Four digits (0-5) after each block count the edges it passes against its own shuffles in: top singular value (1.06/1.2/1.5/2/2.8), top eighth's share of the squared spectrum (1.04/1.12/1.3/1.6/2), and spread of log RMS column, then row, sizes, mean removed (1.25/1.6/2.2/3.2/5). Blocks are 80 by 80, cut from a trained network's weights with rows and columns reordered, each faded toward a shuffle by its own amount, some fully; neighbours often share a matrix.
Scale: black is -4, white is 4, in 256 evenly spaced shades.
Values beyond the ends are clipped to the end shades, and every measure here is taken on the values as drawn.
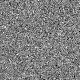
1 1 0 0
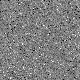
0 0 0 0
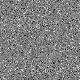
1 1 0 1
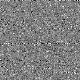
3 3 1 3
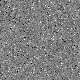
0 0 0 0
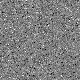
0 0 0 0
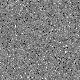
0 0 0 0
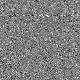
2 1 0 0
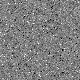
0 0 0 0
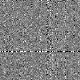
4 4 3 2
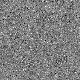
1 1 0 1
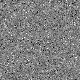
1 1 0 0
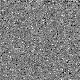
2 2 0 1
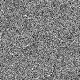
2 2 0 0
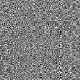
4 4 2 2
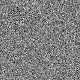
2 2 0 0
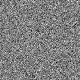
2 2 0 0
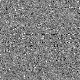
2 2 0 2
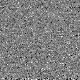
2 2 0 2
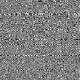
3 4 1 3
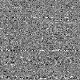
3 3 1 3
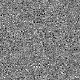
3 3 1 2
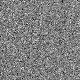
1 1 0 0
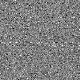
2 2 0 2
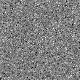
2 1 0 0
